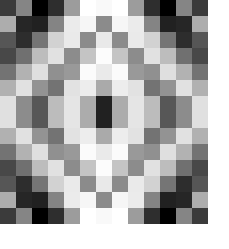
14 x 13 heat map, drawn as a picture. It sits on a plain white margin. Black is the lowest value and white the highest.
Seam: none. Slope: none. Odd rows or columns: none. Mirror symmetry: left to right and top to bottom.
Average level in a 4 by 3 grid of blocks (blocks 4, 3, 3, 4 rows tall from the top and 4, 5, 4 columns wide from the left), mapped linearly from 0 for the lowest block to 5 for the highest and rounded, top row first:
050 | 353 | 353 | 050
